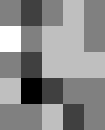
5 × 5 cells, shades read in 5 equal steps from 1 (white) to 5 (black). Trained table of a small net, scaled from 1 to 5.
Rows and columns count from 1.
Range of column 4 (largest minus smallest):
2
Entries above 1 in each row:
5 4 5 5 5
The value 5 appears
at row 4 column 2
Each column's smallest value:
1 3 2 2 2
